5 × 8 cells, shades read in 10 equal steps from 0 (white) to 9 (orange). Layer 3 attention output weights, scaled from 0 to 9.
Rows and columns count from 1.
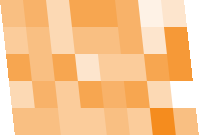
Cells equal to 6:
5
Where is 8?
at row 2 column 8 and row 3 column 8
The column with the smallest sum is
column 3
